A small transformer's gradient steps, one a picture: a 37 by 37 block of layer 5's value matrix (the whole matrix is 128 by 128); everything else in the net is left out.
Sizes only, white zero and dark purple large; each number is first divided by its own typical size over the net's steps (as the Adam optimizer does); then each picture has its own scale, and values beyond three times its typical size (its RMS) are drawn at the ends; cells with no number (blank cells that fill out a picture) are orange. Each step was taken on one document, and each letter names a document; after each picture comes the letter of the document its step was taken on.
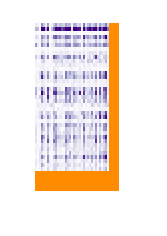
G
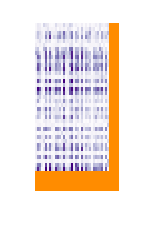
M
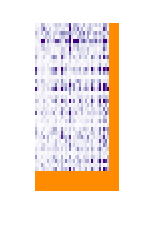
G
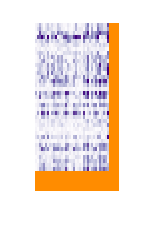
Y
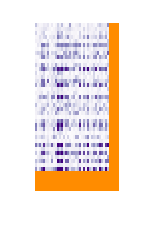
Y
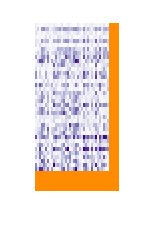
Y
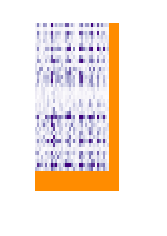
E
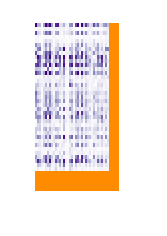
M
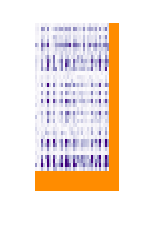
G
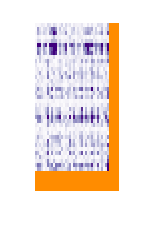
E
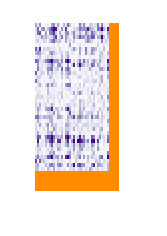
E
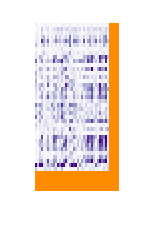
G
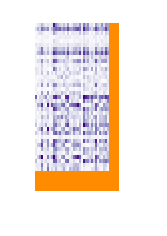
Y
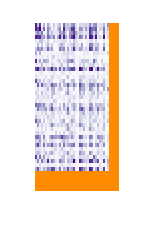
E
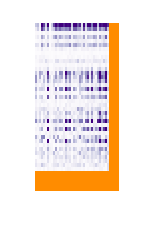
G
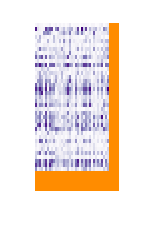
M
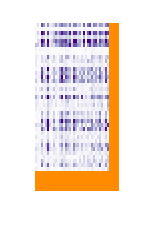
G
